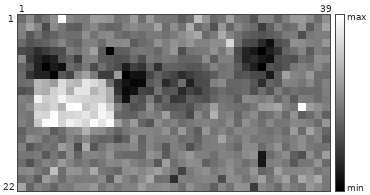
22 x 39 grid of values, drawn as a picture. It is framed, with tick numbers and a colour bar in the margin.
Dips: four. Roughest part: middle left. Odd patch: higher, in the middle left. Ninth with the highest average: middle left. Odd rows or columns: none.
